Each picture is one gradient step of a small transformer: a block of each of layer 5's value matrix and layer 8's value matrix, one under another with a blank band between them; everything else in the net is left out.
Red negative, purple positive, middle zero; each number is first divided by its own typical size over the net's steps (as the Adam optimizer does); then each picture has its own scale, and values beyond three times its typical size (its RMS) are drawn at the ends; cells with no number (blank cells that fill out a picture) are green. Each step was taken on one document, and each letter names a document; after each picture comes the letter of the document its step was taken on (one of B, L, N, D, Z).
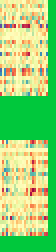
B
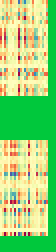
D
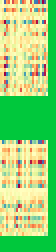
B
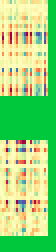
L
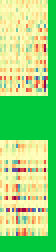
L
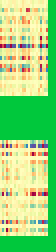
B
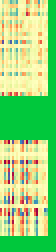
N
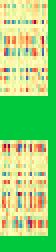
B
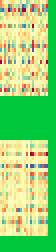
B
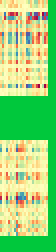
N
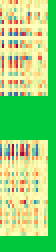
N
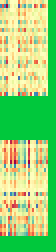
D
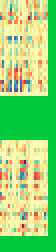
N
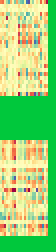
D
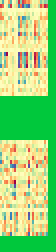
D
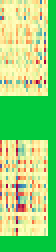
L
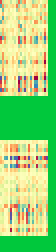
D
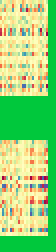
B
